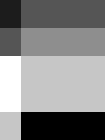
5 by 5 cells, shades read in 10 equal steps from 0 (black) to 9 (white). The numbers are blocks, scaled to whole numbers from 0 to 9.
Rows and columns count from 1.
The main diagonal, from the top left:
1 5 7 7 0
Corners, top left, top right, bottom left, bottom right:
1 3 7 0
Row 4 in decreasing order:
9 7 7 7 7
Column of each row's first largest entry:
2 2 1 1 1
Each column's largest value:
9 7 7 7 7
